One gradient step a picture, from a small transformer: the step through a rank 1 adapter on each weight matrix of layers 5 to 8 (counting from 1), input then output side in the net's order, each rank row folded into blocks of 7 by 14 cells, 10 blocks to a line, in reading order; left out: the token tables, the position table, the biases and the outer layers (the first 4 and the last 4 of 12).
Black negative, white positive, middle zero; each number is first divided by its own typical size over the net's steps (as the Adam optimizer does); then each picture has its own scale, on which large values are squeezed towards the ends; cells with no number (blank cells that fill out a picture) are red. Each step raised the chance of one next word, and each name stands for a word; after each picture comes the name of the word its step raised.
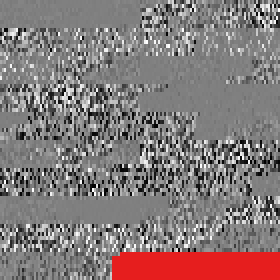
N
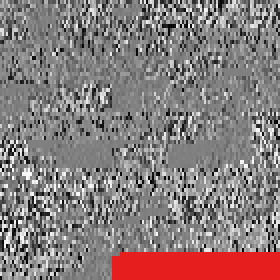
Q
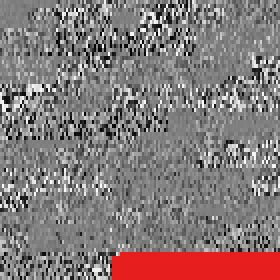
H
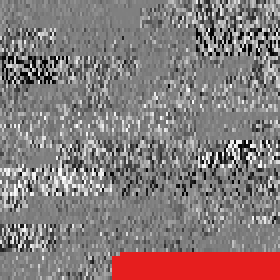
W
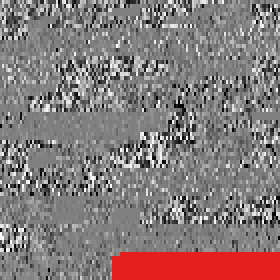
N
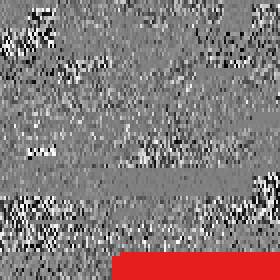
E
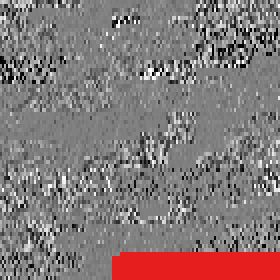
E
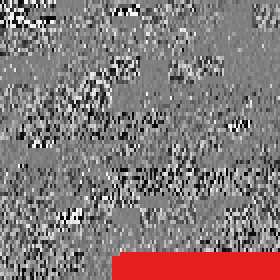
Q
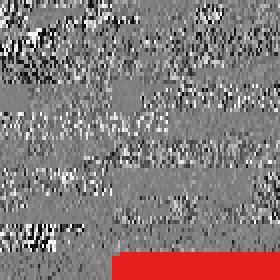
E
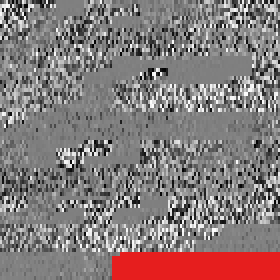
W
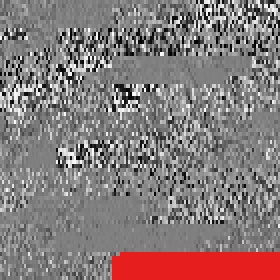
W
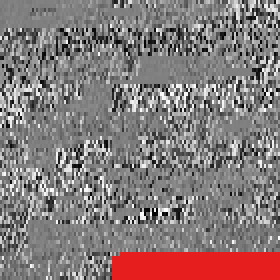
W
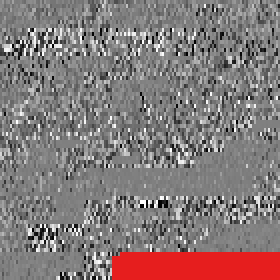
E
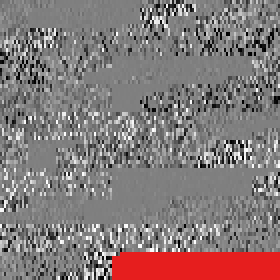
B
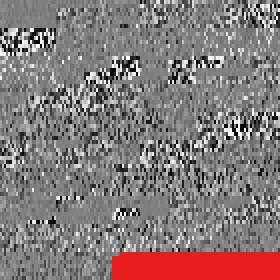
N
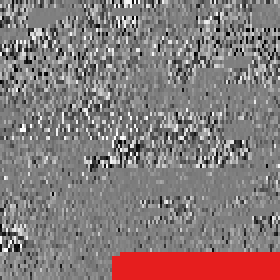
B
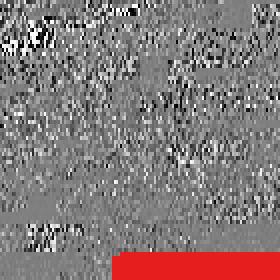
E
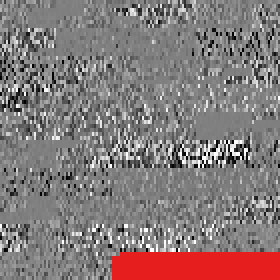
B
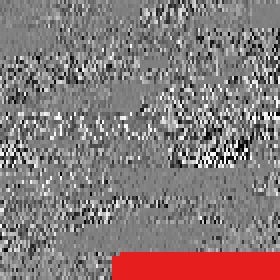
B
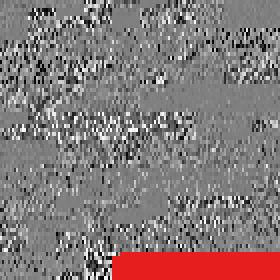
B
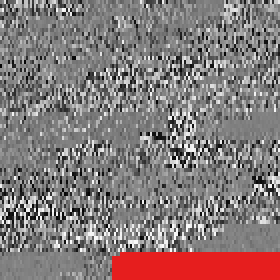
W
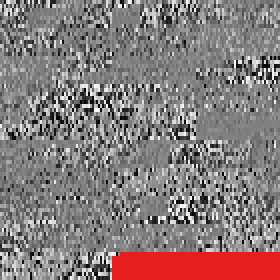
H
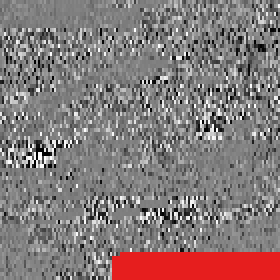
E
